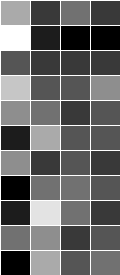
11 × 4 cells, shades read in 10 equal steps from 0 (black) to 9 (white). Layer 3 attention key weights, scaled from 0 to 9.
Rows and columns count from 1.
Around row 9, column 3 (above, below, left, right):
4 2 8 2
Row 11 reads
0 6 3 4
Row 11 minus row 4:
-7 3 0 -1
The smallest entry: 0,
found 4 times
